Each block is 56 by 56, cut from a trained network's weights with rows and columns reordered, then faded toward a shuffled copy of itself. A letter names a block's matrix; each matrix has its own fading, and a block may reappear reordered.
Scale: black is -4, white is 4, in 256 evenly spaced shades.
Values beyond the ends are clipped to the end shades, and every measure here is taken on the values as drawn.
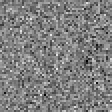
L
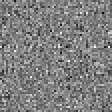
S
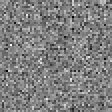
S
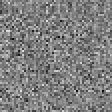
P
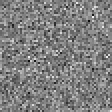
L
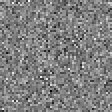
L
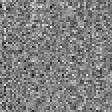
P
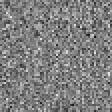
P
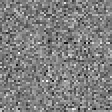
S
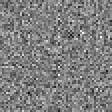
P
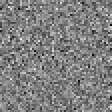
S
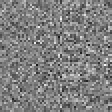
P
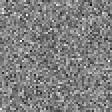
L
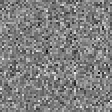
P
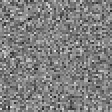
P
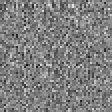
P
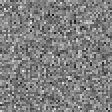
L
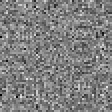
P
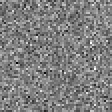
L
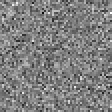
S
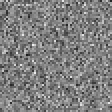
L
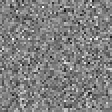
S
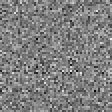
S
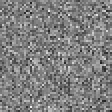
P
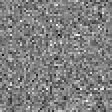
S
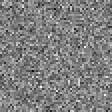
L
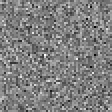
L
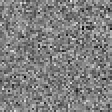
L
